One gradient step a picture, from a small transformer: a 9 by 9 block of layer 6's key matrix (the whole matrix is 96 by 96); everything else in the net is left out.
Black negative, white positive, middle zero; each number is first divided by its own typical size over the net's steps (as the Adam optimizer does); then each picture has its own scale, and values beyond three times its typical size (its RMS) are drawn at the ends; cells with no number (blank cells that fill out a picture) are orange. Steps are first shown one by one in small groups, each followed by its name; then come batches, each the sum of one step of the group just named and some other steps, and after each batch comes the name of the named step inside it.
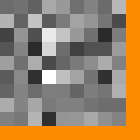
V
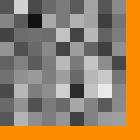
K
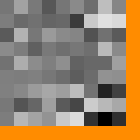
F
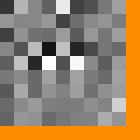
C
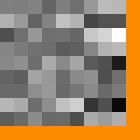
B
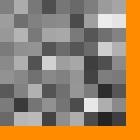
F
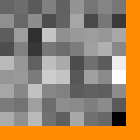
B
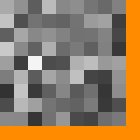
V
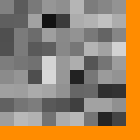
F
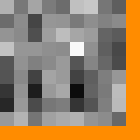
K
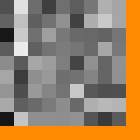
F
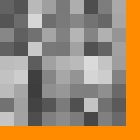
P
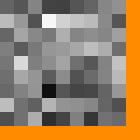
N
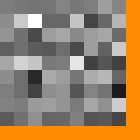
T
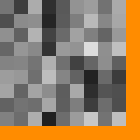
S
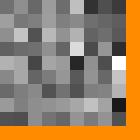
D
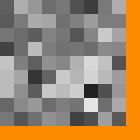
P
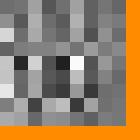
P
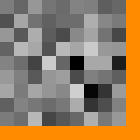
S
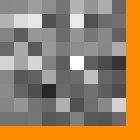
T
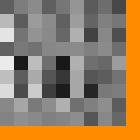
D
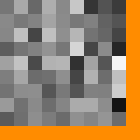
D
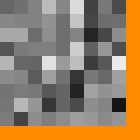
D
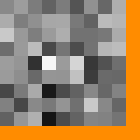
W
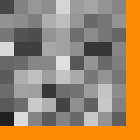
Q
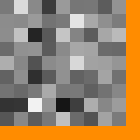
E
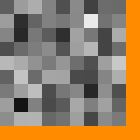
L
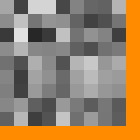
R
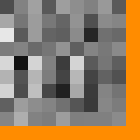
Q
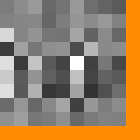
E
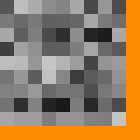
L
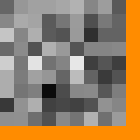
Q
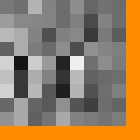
R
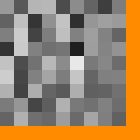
R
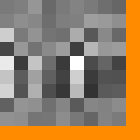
E
